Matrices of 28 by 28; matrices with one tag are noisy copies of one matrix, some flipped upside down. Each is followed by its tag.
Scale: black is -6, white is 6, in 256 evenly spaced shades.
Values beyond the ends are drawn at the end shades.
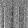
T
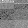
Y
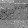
Y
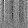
T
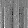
T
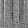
T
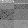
Y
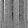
T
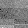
Y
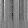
T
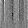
T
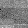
Y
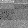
Y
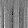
T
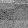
Y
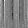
T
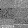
Y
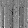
T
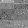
Y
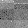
Y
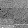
Y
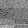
Y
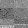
Y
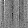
T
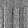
T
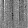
T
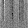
T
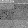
Y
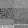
Y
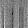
T
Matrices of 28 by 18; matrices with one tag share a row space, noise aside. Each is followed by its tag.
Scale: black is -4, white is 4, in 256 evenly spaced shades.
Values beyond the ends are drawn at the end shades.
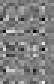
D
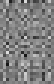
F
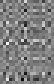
F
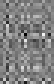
F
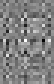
F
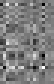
D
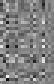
D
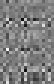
F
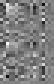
D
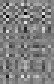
F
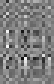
F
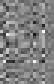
D
